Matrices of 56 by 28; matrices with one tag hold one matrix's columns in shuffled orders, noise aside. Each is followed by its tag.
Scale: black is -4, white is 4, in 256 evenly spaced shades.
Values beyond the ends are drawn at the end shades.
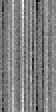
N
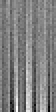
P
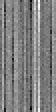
N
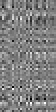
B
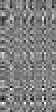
B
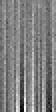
P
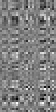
B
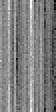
N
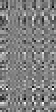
B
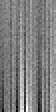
P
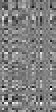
B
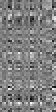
B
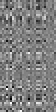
B
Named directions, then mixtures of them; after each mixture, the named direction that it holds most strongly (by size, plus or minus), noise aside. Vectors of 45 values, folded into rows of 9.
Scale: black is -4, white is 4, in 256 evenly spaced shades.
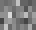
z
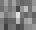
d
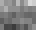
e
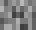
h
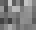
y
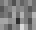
h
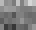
e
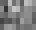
y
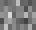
z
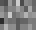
z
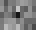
d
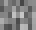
h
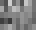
y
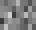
z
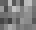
y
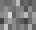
z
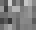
y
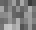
h
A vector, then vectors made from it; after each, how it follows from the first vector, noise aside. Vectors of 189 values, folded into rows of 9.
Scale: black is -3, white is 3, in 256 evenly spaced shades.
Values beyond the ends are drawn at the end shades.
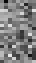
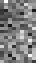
negated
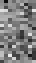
copied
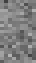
shrunk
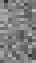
shrunk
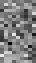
wrapped around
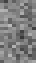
shrunk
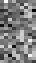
negated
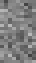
shrunk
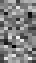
wrapped around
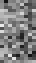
copied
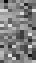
copied
